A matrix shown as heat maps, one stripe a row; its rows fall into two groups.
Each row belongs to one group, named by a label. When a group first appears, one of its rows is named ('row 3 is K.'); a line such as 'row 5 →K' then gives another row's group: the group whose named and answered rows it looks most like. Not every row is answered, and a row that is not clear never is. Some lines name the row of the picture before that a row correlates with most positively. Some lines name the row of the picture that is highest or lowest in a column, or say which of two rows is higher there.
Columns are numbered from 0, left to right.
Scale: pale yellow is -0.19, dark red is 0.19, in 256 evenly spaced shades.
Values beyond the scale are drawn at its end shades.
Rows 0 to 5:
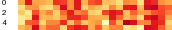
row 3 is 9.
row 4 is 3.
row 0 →3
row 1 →3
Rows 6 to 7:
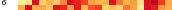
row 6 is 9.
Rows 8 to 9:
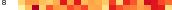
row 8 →3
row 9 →9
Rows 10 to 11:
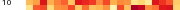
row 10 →9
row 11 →3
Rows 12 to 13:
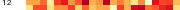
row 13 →3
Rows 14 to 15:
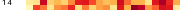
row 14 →9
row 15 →3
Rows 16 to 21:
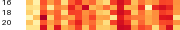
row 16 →9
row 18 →9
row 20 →9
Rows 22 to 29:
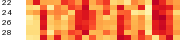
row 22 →3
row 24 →9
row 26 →9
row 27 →9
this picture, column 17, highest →29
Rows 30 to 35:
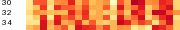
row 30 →3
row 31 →3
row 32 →3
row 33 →3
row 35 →9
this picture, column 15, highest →30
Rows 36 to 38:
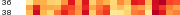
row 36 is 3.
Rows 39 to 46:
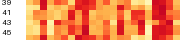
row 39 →9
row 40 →9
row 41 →3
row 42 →3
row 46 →9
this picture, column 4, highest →43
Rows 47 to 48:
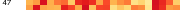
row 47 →9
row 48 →3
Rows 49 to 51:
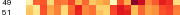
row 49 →3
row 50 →9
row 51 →9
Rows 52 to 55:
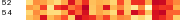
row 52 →3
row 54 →3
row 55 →9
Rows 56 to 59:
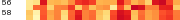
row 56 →9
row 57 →3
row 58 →9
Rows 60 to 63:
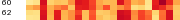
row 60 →9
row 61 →9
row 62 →9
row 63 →9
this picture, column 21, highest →60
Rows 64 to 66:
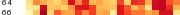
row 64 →3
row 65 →9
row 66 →9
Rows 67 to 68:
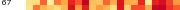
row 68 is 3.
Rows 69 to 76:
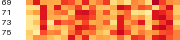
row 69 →3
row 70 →9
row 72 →9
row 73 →3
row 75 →9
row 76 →3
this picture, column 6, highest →76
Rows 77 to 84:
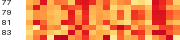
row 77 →9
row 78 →3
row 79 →3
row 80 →3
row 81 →3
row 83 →3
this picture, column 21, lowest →84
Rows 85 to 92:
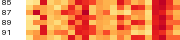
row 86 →3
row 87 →3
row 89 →3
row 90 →9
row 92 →3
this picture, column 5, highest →87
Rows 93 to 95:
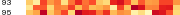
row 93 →9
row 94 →3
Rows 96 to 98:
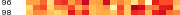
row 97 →3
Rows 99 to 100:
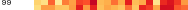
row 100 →3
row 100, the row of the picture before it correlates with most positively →98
